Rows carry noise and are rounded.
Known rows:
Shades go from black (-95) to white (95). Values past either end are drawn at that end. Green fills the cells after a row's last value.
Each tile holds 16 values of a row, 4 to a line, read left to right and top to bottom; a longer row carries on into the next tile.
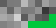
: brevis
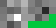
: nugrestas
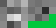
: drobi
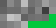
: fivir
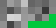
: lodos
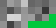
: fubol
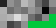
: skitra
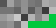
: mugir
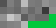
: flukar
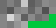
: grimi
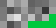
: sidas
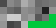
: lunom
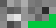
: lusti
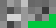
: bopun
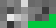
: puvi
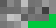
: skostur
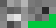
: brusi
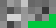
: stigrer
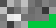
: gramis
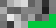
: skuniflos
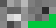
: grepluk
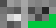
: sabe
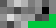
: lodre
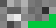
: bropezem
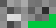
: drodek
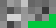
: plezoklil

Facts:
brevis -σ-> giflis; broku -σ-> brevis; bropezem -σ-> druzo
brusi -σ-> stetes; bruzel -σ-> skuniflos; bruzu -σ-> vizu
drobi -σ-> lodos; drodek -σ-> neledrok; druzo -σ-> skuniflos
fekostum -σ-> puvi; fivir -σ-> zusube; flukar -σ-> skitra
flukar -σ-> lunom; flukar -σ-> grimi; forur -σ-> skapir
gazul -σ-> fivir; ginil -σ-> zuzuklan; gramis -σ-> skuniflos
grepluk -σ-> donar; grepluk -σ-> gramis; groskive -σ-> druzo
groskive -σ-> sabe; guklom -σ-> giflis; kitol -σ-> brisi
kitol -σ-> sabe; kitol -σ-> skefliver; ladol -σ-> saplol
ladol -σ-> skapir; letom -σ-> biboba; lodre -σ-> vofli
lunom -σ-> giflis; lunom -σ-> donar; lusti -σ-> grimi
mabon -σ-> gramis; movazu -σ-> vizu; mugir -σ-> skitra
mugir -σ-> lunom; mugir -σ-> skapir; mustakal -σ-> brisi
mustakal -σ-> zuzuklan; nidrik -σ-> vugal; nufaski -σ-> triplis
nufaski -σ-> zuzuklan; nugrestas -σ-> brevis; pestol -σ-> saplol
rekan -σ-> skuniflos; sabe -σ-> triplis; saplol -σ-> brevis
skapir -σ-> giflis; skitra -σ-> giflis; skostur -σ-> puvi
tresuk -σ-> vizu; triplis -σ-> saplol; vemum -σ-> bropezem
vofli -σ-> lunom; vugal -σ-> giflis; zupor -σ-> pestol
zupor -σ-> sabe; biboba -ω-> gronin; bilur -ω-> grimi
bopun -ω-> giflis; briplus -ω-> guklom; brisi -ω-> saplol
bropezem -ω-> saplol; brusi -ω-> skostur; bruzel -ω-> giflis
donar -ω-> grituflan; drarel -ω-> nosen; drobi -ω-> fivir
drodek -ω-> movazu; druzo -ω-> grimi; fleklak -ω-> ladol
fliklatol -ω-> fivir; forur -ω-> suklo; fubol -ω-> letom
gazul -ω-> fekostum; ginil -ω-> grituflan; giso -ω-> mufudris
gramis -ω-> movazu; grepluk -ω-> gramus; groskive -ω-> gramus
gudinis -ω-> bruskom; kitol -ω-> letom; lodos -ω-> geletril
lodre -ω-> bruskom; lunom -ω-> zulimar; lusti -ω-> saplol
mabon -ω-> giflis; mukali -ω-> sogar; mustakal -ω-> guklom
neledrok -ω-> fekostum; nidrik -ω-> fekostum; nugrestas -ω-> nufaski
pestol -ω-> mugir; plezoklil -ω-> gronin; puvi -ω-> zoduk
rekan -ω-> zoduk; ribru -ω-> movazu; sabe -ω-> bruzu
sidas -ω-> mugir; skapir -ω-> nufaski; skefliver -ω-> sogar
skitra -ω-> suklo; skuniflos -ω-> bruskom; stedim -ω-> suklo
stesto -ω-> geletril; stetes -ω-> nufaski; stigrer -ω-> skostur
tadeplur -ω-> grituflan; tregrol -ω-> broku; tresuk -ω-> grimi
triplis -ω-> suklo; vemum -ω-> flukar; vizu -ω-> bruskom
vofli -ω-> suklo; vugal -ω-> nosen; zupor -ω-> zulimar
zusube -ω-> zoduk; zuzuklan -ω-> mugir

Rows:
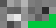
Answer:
groskive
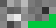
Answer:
mabon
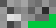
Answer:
nidrik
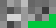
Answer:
brisi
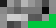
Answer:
vofli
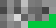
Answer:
nufaski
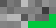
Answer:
guklom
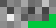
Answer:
fekostum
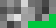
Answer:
donar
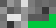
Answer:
rekan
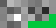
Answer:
pestol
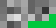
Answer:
zuzuklan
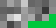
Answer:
stetes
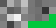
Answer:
bruzel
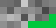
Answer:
giflis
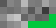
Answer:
ladol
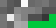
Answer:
zoduk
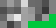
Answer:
tadeplur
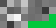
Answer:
druzo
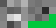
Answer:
vemum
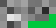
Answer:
gazul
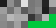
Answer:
suklo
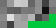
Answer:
gudinis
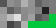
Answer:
vugal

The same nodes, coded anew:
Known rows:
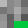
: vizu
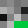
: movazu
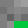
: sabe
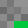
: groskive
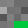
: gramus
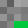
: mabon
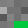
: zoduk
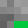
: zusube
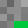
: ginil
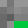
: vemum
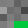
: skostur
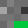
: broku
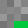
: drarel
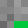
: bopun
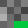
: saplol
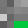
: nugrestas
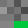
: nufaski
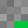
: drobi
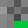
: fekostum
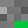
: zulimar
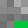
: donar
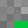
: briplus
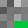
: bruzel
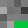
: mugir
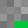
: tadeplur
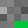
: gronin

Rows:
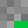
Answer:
tresuk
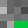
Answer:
guklom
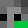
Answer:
suklo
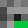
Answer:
forur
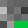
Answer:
brevis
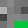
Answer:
grimi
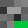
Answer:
triplis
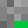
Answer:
bilur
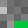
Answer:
giflis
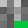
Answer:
skuniflos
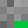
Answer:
sidas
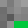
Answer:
zupor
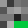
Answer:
skitra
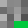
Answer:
lodre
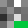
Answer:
gramis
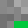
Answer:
zuzuklan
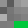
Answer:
bropezem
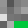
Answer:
skapir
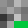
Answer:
drodek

